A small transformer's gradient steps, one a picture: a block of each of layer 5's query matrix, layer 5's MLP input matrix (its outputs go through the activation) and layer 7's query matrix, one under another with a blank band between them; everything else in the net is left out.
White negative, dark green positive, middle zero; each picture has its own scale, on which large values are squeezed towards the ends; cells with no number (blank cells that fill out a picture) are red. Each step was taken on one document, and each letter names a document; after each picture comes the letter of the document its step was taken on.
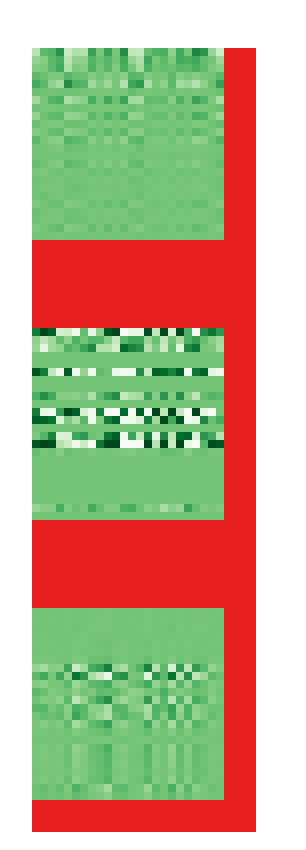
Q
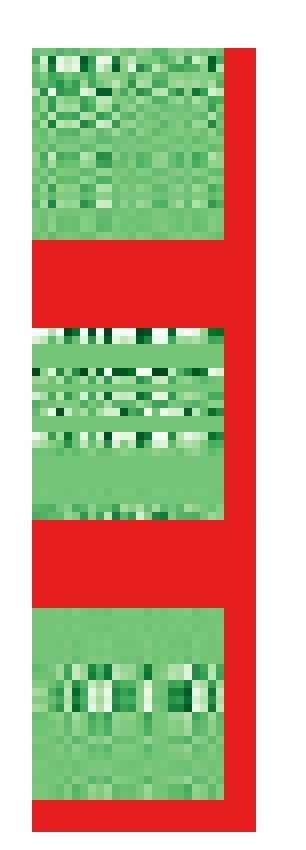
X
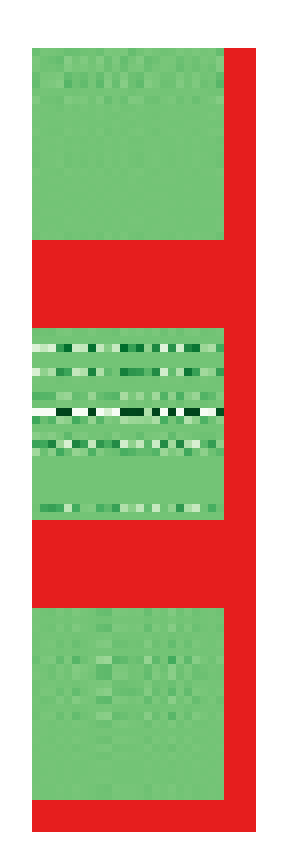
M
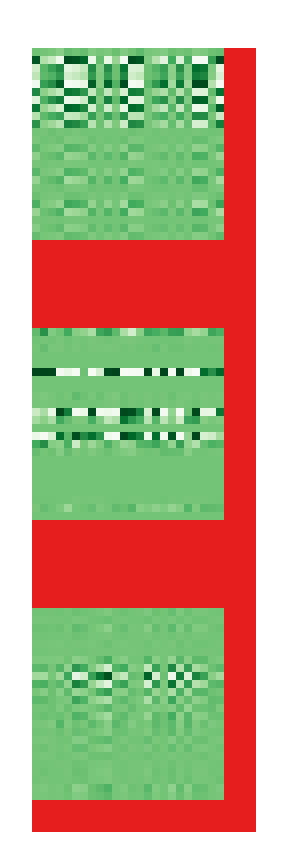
Q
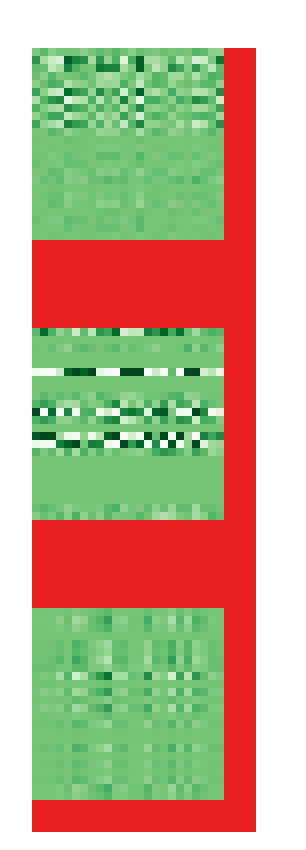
Q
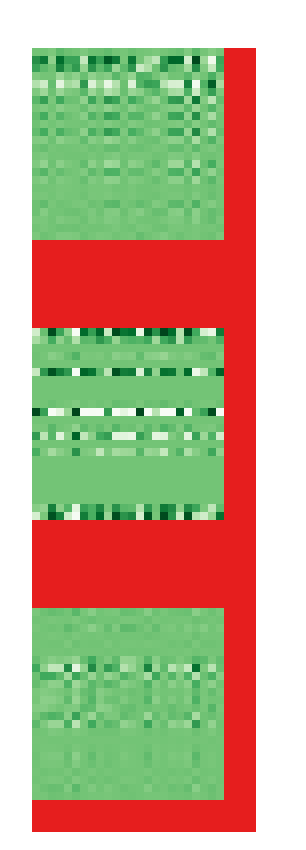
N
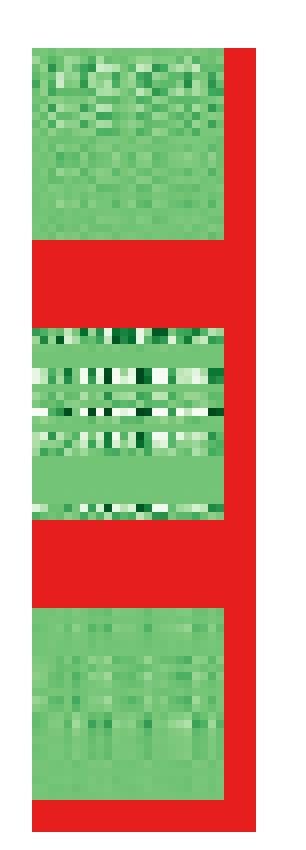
X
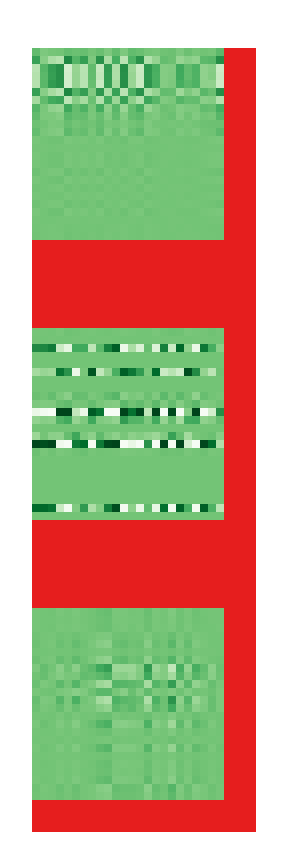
M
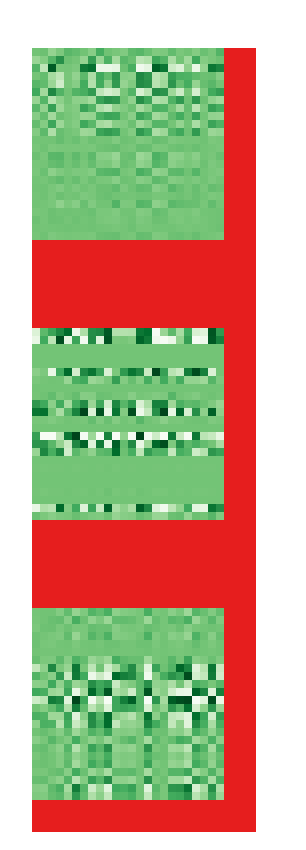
X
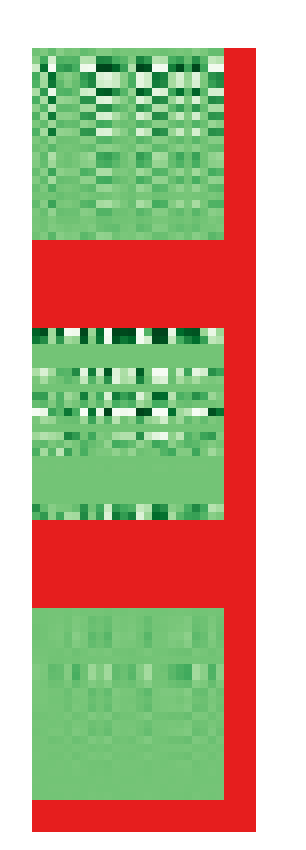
X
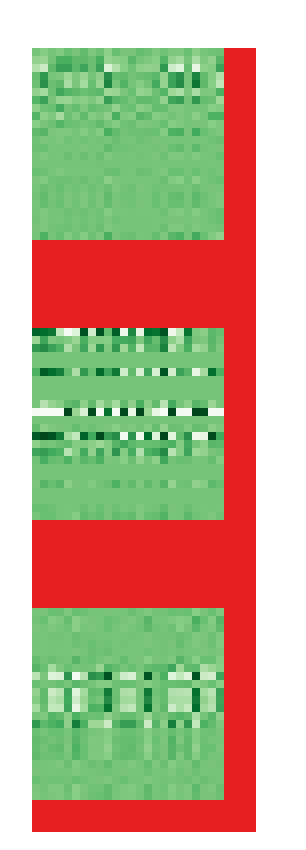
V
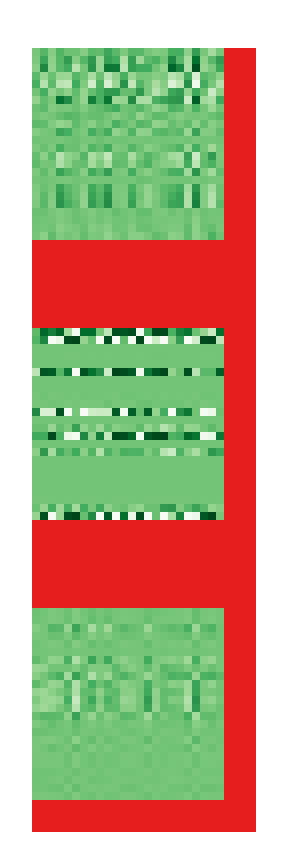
N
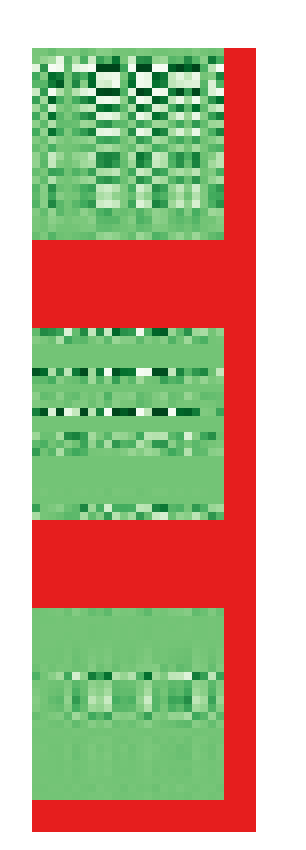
X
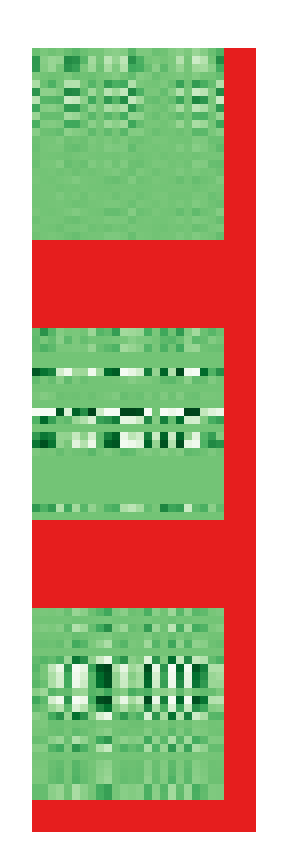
Q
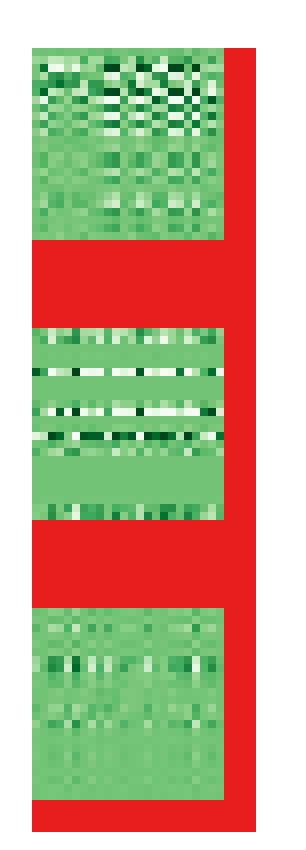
N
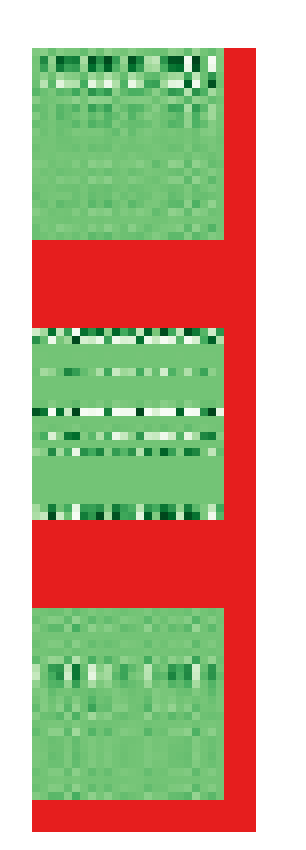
N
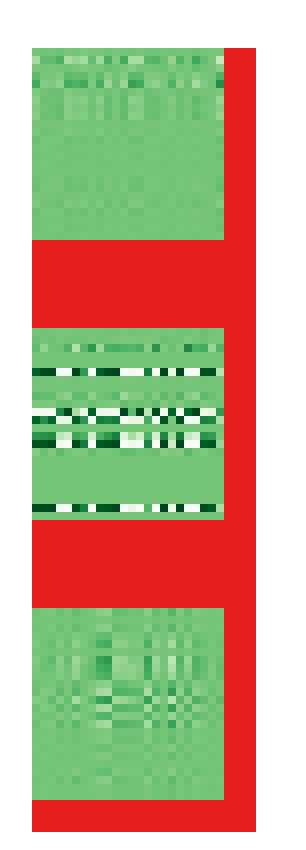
M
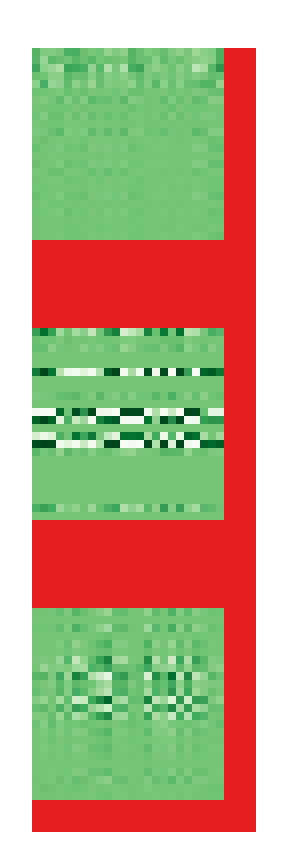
Q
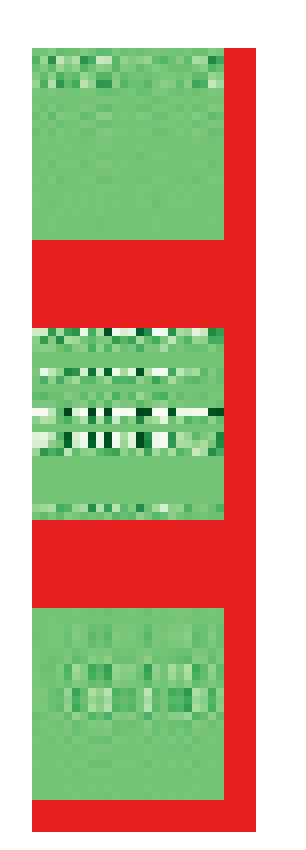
X
